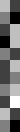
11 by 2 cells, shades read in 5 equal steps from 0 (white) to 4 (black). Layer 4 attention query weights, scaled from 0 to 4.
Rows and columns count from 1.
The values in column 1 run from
1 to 4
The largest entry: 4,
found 3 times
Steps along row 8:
down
